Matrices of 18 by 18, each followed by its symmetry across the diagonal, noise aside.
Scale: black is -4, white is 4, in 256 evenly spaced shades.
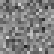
neither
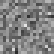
symmetric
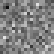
symmetric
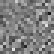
antisymmetric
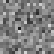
neither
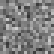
antisymmetric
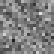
antisymmetric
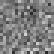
neither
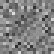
symmetric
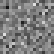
symmetric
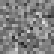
antisymmetric
